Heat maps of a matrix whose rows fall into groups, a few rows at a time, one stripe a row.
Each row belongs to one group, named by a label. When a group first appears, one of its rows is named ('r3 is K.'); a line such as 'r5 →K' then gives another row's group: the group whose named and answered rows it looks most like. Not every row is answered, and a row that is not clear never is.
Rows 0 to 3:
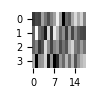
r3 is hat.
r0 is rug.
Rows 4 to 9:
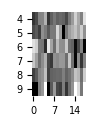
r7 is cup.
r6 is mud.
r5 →rug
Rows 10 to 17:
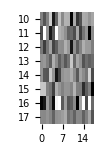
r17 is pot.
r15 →mud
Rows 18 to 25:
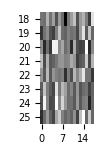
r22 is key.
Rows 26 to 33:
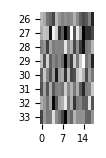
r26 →mud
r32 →pot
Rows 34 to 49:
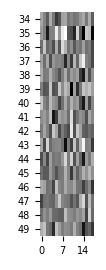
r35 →pot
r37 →key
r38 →cup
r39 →rug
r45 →rug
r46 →mud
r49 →mud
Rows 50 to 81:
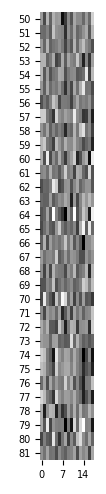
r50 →hat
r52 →key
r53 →cup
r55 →key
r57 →mud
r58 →key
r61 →pot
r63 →rug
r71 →hat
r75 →mud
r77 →mud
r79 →key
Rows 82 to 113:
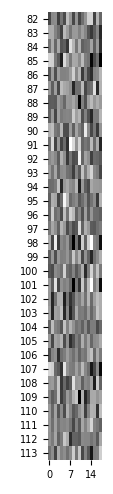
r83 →mud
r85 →mud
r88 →rug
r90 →cup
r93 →key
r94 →rug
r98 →key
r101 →key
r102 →hat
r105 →hat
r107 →mud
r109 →rug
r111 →key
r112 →hat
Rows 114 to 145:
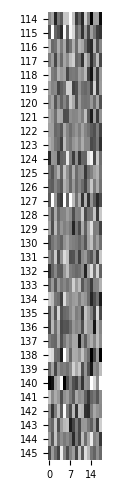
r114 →pot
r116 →cup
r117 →pot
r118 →cup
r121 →cup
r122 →mud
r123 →mud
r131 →hat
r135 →pot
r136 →pot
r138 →mud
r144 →key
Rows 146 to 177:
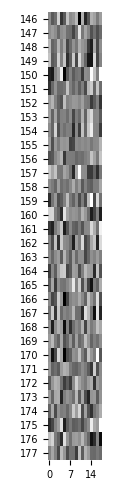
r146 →rug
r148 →cup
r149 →cup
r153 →key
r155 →hat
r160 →mud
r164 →pot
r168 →hat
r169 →cup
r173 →rug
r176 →mud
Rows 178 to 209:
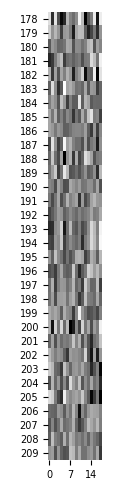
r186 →cup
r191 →rug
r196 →rug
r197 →pot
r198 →pot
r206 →rug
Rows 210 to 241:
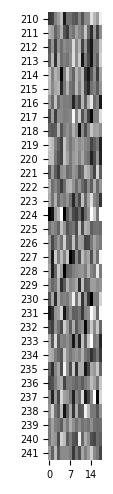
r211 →cup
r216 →key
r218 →rug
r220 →mud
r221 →pot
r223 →key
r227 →hat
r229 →rug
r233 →key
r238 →cup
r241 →key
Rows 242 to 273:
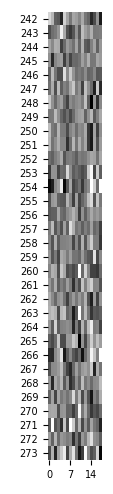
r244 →rug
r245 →hat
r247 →pot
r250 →cup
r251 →cup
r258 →key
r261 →key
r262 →cup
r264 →key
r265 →rug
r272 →key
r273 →pot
